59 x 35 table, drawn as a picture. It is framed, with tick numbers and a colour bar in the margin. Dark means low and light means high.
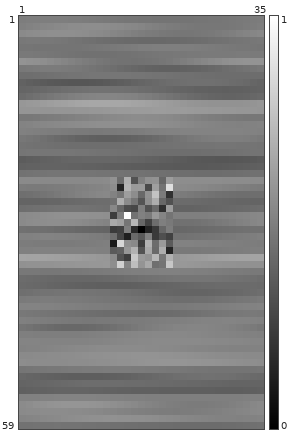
Odd patch: rougher, in the centre. Grain: streaks across. Slope: none. Roughest part: centre. Histogram: heavy tails on both sides. Average level on the scale: 50%.
